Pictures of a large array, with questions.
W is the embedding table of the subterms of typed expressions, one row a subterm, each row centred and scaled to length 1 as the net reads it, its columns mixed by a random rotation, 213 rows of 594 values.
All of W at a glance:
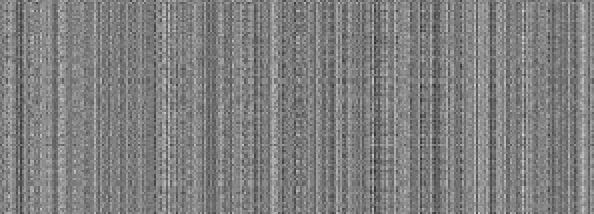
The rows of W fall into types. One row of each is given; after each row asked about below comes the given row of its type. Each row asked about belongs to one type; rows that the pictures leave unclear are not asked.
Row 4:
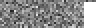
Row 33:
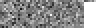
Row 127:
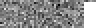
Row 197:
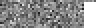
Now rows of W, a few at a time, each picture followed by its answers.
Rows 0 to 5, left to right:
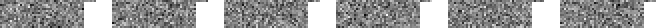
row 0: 197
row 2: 127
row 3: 33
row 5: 127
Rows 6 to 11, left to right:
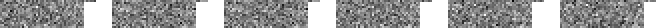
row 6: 4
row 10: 4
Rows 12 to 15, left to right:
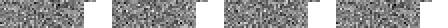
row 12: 127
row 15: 127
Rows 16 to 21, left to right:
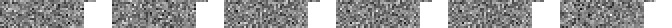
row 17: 197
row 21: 33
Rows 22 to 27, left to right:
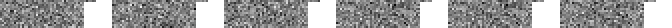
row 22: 4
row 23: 197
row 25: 127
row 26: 127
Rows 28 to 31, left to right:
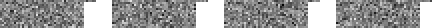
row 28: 4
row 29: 197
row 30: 127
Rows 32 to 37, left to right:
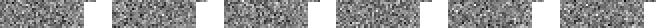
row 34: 197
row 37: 4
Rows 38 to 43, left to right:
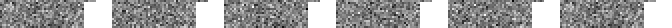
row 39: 4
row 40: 197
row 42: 4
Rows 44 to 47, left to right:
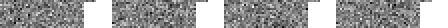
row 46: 197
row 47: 127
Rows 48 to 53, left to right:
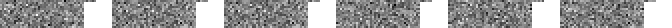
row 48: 4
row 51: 127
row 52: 197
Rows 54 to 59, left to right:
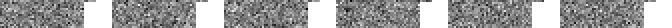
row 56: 33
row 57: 4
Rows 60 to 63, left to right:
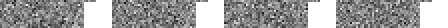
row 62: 197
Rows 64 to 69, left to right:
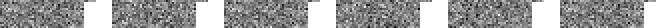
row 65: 197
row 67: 197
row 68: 33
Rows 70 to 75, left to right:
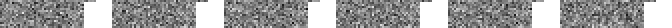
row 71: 4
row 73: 4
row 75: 127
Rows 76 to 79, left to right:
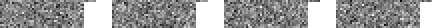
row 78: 4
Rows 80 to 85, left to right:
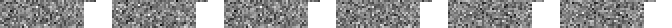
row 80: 4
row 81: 4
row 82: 4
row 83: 4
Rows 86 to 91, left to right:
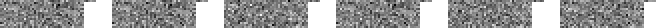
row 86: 127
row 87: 127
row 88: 4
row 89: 127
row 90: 4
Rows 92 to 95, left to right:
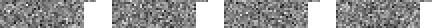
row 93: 197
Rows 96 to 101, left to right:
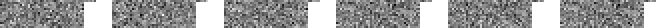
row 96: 197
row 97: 33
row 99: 127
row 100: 127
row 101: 127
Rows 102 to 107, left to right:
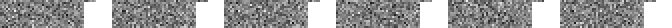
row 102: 33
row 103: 4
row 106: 197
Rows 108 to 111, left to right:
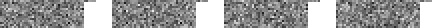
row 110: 197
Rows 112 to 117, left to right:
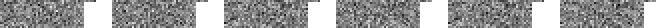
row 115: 127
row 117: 127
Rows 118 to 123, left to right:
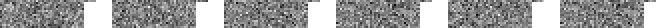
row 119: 4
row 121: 127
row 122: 33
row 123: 127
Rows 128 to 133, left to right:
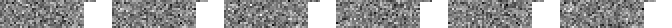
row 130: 4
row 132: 127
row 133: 33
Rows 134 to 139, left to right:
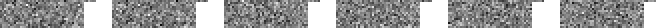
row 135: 4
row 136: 197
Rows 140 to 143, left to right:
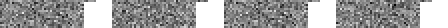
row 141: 4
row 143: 127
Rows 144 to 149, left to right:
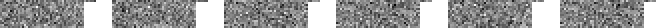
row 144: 4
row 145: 4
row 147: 127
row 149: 127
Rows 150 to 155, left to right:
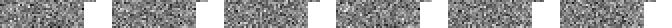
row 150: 197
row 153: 33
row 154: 4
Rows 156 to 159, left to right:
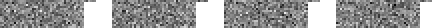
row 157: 4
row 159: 127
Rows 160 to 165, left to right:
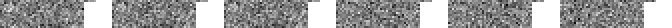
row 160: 33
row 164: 127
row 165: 4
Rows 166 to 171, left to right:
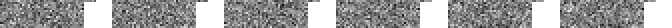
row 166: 197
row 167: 4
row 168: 127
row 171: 33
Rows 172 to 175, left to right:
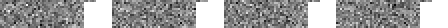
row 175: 127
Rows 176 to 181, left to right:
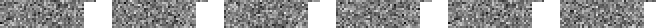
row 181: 4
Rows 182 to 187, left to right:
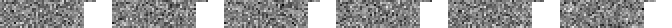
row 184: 127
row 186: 4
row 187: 33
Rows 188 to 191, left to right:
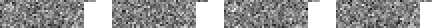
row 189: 4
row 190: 33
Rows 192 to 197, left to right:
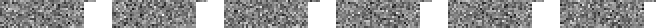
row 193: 33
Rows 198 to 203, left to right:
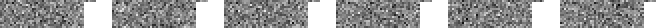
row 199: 33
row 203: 127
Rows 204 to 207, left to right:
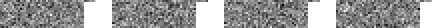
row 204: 33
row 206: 127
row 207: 33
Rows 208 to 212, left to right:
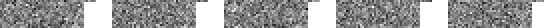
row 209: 4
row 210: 33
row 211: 4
